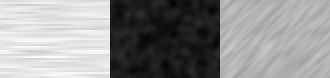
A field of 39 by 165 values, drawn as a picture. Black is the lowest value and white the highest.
It is made of 1 by 3 panels. Panel 1,1: very high, streaked across, faint in contrast. Panel 1,2: very low, blotchy, faint in contrast. Panel 1,3: high, slanting up to the right, faint in contrast.
